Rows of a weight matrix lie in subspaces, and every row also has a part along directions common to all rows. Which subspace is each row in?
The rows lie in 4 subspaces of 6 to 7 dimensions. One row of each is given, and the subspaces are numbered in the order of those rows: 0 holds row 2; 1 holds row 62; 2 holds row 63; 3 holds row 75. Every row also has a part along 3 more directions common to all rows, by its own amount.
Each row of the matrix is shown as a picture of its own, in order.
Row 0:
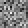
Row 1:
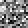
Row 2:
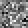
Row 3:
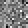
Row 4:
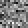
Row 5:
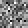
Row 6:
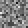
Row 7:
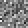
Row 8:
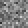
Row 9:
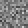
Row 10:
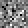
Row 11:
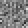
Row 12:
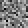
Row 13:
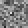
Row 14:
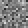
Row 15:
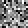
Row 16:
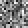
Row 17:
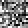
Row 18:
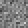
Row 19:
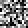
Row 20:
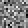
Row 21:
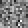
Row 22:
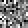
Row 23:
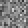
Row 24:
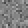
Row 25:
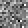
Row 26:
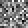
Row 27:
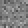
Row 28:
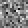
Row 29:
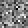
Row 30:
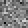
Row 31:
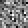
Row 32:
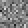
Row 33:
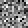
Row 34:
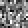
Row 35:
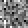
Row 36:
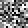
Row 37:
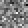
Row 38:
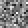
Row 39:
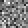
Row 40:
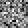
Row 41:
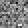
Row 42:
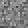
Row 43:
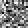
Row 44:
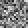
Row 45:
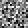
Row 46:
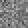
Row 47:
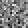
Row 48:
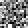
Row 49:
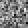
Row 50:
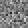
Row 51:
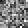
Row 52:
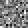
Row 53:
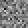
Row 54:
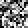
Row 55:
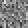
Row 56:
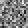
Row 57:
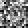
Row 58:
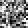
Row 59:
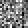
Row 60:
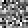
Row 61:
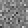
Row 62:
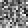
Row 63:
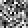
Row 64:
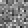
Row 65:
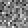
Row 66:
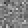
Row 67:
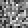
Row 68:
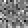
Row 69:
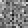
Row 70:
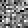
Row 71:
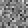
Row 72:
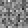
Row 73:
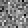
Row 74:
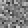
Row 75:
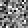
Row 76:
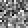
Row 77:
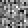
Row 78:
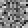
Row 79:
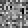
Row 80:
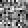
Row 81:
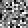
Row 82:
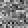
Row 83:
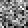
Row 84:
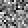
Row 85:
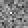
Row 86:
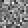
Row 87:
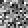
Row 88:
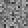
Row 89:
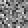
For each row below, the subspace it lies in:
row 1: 0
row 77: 2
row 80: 0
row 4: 1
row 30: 0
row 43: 3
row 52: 3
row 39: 0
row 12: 0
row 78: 1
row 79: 2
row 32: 2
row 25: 2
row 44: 2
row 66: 3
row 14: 0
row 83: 1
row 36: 2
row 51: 1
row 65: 1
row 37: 1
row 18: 1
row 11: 1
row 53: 2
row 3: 2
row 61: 2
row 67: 0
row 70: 3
